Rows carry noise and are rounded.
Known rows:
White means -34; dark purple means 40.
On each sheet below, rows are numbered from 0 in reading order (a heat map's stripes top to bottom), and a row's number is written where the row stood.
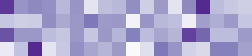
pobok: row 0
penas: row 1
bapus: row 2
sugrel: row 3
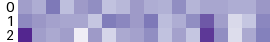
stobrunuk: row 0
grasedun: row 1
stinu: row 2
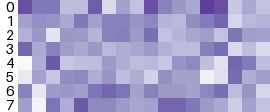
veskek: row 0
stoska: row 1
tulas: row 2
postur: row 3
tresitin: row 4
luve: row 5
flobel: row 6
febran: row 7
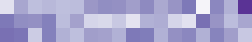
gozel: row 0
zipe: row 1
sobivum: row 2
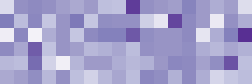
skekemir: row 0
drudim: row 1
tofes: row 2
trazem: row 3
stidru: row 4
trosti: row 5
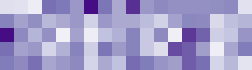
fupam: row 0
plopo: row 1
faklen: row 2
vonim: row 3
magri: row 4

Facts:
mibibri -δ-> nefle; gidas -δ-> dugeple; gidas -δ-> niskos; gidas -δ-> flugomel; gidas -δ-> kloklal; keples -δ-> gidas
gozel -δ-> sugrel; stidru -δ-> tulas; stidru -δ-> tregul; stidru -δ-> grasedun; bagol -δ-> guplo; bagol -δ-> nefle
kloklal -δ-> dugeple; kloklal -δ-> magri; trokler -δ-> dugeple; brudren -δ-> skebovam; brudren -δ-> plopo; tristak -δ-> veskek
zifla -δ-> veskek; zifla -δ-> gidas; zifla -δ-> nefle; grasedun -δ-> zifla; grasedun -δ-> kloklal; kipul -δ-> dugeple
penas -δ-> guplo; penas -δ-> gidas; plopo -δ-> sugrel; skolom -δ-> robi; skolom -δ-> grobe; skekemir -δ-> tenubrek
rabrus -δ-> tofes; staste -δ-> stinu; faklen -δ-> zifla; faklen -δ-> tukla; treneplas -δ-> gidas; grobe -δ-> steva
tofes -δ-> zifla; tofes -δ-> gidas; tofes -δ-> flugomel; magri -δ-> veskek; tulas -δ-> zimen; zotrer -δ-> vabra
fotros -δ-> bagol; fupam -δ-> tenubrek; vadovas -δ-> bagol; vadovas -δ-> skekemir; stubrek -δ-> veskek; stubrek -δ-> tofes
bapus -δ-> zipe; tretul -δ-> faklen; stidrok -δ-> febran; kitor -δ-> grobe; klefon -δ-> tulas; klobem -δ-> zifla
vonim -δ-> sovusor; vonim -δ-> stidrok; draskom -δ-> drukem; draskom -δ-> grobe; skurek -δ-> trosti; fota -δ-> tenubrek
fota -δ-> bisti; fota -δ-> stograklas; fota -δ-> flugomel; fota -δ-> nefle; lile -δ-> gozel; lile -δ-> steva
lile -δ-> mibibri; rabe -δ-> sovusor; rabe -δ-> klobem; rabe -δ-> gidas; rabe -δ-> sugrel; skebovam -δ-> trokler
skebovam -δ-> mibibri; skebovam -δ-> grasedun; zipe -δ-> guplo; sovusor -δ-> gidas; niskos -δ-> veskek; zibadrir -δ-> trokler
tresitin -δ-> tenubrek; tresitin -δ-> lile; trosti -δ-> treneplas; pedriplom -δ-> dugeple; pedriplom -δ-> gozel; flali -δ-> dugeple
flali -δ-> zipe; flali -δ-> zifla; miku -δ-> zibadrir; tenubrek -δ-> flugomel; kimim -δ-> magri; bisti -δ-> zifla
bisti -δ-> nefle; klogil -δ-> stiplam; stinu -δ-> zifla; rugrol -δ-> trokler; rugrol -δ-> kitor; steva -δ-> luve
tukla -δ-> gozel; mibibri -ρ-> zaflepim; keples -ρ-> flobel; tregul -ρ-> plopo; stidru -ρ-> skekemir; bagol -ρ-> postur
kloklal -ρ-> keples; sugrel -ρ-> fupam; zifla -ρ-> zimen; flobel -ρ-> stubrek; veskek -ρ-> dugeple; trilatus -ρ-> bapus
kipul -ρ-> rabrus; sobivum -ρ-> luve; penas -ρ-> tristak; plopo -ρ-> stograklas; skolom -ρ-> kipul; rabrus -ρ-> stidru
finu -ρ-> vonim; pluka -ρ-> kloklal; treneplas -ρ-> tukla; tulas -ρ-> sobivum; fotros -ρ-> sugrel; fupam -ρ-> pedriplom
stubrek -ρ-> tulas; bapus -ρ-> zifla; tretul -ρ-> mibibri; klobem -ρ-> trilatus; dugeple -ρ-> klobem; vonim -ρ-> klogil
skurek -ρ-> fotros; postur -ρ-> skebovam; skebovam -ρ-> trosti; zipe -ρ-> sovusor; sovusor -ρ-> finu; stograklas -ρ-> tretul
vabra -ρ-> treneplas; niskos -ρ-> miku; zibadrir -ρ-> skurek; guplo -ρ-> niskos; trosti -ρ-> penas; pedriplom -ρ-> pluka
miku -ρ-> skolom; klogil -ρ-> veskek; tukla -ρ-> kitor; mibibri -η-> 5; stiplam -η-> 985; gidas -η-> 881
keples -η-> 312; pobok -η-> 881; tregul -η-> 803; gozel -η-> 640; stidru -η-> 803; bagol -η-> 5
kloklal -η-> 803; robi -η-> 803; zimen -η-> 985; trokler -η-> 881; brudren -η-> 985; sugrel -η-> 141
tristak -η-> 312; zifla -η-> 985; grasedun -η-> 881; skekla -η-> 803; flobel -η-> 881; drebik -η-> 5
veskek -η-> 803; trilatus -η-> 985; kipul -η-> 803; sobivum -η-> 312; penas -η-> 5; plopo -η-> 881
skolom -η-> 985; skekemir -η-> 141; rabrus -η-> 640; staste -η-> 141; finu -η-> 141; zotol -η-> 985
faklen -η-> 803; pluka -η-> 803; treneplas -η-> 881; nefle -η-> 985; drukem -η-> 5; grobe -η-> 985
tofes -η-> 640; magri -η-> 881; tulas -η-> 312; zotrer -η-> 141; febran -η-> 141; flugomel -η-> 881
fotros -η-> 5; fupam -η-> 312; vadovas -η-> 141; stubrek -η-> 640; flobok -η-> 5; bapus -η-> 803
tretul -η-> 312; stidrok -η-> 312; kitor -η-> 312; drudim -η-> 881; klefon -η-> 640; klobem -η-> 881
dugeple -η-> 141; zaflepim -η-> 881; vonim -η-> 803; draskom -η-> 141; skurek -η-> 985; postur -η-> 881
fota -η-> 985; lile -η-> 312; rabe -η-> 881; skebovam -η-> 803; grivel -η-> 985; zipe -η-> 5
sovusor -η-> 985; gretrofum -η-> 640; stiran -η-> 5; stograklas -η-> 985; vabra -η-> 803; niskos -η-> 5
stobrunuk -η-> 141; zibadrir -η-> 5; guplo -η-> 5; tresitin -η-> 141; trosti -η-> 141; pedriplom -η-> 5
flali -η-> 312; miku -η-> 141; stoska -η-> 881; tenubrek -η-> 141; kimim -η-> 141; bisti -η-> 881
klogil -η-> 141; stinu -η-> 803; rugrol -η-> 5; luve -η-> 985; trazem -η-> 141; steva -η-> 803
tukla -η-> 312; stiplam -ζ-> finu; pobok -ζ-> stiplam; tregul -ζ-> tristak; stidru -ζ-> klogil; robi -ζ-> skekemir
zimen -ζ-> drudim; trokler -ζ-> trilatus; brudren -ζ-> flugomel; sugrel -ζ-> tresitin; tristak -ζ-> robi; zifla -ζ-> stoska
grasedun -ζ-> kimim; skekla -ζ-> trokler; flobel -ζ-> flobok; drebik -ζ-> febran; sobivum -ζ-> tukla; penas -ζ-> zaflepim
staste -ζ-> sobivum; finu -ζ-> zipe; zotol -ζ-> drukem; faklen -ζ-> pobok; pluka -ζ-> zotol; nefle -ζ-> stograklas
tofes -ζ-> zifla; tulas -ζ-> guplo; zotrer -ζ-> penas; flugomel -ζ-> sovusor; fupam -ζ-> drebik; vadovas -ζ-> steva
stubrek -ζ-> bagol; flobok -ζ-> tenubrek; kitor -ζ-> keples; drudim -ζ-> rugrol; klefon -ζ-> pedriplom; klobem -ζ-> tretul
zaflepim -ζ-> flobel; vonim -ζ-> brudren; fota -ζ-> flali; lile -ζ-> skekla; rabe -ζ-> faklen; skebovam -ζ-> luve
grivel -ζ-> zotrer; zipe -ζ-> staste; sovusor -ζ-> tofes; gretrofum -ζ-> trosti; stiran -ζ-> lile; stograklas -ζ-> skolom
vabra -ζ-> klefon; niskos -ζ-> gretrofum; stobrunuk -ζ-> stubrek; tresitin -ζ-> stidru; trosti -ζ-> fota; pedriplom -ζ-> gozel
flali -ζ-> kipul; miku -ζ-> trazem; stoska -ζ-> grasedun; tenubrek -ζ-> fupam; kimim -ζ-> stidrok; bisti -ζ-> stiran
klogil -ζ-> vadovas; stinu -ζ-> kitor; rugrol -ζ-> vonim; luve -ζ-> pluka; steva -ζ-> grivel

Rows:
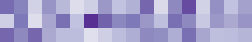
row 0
tukla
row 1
stidrok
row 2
staste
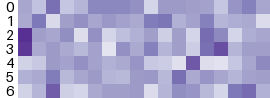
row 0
zotrer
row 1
tristak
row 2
bisti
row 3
vabra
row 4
rugrol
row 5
miku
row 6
vadovas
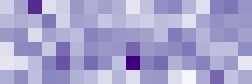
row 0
klogil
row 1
mibibri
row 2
tretul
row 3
kimim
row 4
tenubrek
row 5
stiplam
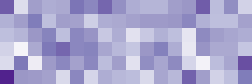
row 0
zaflepim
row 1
draskom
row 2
fotros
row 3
drebik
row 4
zifla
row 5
klobem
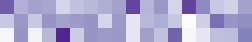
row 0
skebovam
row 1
nefle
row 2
sovusor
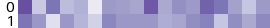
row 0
trokler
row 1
flali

